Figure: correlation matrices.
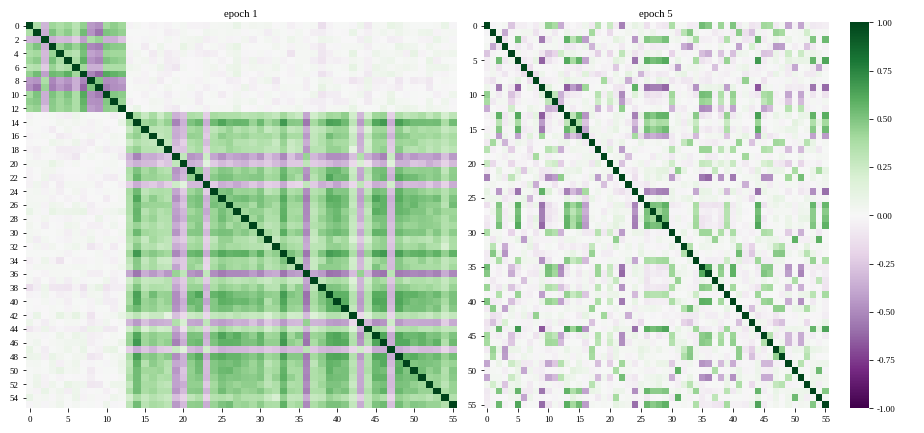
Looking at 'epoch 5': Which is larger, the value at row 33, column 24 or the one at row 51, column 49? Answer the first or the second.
the second
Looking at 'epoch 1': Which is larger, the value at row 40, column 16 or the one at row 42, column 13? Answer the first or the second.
the first
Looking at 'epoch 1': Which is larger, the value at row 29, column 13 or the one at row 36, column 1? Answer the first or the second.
the first
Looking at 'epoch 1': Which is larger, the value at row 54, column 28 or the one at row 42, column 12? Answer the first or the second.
the first
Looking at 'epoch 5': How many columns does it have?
56
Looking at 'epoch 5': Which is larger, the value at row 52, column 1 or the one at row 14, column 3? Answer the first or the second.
the first
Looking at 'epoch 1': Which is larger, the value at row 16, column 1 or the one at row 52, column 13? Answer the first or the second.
the second
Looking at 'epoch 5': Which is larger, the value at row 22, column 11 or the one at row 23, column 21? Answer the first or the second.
the second
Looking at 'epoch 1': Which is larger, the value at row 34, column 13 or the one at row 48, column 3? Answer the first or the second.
the first
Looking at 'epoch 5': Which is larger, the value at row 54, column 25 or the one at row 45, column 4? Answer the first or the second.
the first
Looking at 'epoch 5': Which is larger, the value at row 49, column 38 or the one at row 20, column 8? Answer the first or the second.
the second
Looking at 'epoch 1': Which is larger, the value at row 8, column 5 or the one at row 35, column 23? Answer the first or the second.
the second
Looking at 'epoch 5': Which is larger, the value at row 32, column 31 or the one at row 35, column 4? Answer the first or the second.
the first
